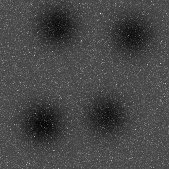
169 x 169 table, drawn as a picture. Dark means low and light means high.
Histogram: heavy tails on both sides. Odd rows or columns: none. Dips: four. Average level on the scale: 30%. Seam: none. Mirror symmetry: none. Slope: none.
